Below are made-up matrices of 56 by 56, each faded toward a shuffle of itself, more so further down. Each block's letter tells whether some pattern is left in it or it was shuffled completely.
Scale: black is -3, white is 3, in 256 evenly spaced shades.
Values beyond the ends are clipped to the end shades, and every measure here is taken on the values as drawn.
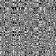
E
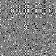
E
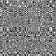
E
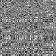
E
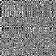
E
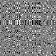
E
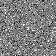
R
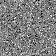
R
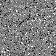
R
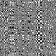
E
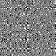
E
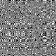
E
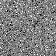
R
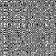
E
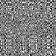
E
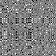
E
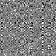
E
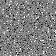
R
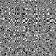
E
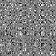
E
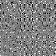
E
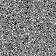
R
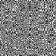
E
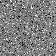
R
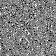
R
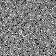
R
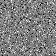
R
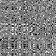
E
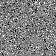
R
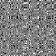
E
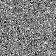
R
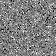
R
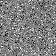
R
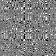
E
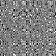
E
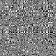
E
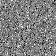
R
